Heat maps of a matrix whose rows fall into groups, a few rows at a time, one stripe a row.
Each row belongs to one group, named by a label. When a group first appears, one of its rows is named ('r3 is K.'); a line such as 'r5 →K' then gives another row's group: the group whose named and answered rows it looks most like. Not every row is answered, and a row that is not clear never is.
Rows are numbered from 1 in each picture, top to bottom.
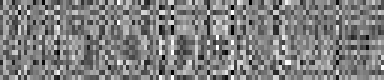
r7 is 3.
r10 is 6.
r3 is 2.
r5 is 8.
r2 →3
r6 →3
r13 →8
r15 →3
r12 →6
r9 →2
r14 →6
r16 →2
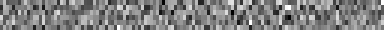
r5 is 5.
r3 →3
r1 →6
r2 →8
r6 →8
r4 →5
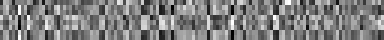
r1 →8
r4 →2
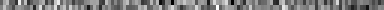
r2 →6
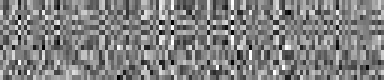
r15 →2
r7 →3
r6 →2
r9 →2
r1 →2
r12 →5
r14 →6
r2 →2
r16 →5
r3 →5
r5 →3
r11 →5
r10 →8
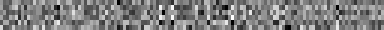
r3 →6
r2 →2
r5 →3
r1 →5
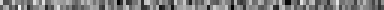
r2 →3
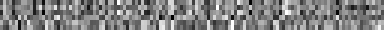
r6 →2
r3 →8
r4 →3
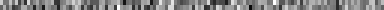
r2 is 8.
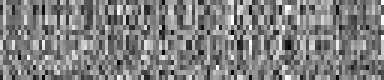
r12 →2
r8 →6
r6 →6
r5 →6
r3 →8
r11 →6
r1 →6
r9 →5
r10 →5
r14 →6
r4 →6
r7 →3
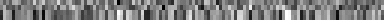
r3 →8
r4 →8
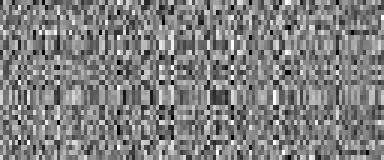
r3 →5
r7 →6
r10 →2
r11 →8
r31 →6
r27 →5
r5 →6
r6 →5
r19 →2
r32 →5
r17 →3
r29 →2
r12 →3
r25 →2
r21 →2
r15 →5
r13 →5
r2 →3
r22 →3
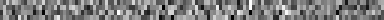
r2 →6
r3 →8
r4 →3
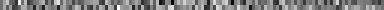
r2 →8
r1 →3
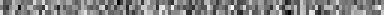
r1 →5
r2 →2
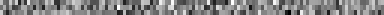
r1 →2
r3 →5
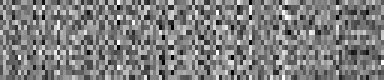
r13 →6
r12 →3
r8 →6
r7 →5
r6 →3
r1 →8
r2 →5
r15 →3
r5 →5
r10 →5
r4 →8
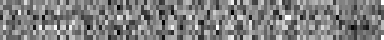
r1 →6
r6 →6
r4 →8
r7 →5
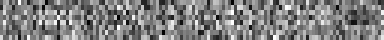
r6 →8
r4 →5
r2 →8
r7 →6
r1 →3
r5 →6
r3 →6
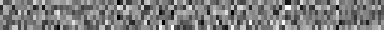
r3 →3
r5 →6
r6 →2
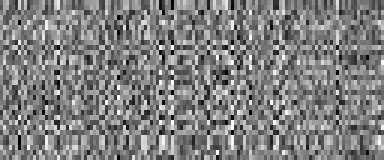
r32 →5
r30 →2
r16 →5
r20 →8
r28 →2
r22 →2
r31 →6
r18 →8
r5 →2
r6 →6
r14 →5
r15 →2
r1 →3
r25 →2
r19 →3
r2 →3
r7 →5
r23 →8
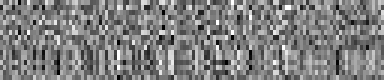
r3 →6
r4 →5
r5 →6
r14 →8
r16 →5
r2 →8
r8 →3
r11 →8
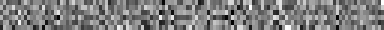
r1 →6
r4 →2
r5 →3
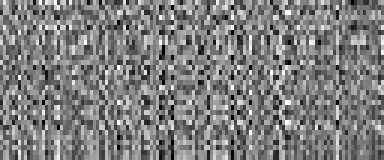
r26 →2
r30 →5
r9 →5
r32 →3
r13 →5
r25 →8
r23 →5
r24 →3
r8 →5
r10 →6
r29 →3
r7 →3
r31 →3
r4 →2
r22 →3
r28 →5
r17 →6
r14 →8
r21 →8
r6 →6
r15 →6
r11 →6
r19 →5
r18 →2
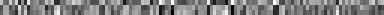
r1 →2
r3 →3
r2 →3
